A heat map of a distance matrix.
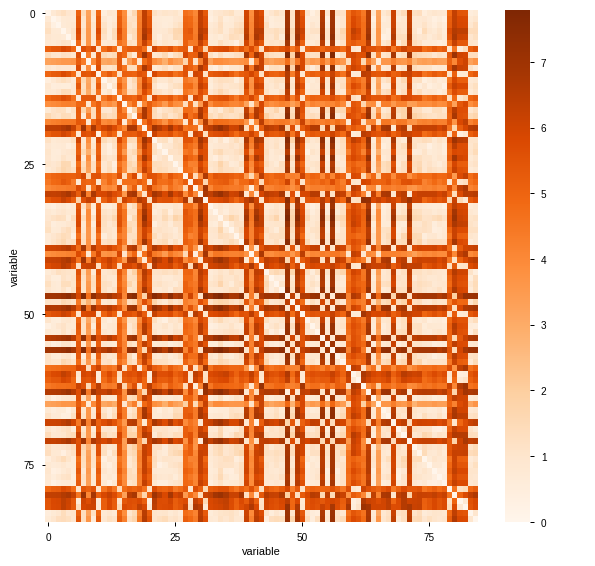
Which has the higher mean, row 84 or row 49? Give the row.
49
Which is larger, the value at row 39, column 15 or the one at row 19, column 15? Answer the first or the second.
the second
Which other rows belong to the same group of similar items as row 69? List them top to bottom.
0, 1, 2, 3, 4, 5, 7, 9, 11, 12, 13, 16, 17, 21, 22, 23, 24, 25, 26, 32, 33, 34, 35, 36, 37, 38, 43, 44, 45, 46, 48, 51, 52, 53, 55, 57, 58, 64, 66, 67, 70, 72, 73, 74, 75, 76, 77, 78, 83, 84
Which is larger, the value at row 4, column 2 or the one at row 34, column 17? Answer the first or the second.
the second
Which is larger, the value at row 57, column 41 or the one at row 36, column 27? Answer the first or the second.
the first
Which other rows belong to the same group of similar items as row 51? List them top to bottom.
0, 1, 2, 3, 4, 5, 7, 9, 11, 12, 13, 16, 17, 21, 22, 23, 24, 25, 26, 32, 33, 34, 35, 36, 37, 38, 43, 44, 45, 46, 48, 52, 53, 55, 57, 58, 64, 66, 67, 69, 70, 72, 73, 74, 75, 76, 77, 78, 83, 84
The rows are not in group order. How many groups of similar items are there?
4
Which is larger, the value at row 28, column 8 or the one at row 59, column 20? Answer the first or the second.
the second
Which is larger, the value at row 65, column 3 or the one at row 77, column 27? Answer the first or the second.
the second
